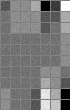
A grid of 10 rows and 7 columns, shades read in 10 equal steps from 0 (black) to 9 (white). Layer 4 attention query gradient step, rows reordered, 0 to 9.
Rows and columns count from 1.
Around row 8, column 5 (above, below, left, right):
5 8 4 5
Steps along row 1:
up same up down up up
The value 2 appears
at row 1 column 6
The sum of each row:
30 31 32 29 29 29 30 30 30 31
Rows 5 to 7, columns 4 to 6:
4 4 4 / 4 4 4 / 4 5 5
